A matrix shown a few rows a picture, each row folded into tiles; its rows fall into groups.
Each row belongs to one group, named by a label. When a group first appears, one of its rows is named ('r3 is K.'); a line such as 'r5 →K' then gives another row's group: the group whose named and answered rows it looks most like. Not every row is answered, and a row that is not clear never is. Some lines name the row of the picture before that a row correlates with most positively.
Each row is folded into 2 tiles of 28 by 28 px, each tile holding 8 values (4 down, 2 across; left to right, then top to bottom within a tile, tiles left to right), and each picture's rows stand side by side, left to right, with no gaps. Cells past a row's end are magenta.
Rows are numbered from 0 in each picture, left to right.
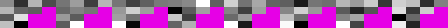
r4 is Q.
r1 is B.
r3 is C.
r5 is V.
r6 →Q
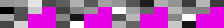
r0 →C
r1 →B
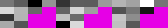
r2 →Q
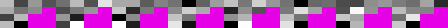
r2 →Q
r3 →V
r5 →V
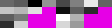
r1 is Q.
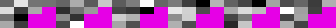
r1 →B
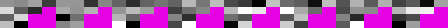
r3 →B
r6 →B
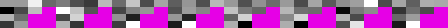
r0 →C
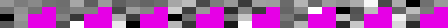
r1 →B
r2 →V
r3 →Q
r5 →B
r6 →C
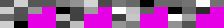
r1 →C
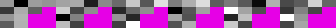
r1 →Q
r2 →B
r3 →C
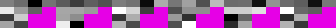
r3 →B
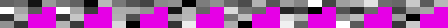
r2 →V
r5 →Q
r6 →Q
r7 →B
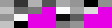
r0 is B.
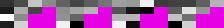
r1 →V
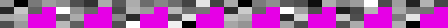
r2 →B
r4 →V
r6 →C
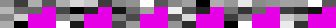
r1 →Q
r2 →C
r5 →Q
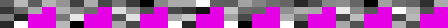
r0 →B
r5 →V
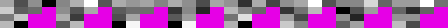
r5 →C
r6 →C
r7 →Q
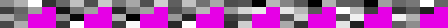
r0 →C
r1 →B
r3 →B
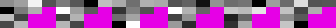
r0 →C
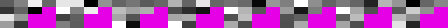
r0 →Q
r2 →V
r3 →Q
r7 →V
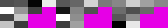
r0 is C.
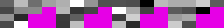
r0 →B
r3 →Q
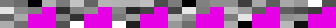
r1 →B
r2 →Q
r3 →V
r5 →Q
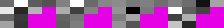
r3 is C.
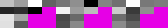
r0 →Q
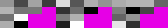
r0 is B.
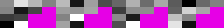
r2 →B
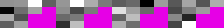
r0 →C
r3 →B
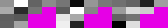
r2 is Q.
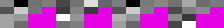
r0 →V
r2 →V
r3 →B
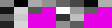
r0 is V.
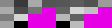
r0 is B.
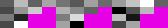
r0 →B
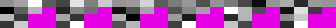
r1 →B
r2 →C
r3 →B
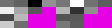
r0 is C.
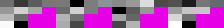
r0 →V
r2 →C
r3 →V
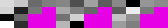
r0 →Q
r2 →V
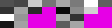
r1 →C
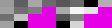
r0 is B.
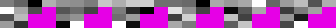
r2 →Q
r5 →B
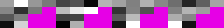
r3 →V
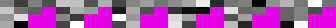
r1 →B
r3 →Q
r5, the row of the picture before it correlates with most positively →2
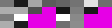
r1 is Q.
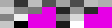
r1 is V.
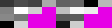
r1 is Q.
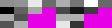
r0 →C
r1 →Q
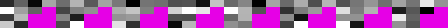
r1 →B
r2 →V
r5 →B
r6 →V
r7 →Q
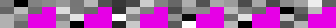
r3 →B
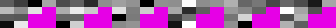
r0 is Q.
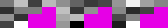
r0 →B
